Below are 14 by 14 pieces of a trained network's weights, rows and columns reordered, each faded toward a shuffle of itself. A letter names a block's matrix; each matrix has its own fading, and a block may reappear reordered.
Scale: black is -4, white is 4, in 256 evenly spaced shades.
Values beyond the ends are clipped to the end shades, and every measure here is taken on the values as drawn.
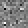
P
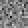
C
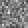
C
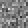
C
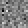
P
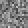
C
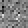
P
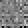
P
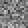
C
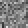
C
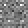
P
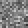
C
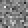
C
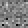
P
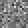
C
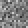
C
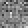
P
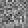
C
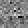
P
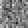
C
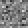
P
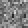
C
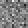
P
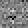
P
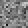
P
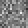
C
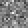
C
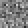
C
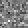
C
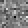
P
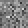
C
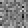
P
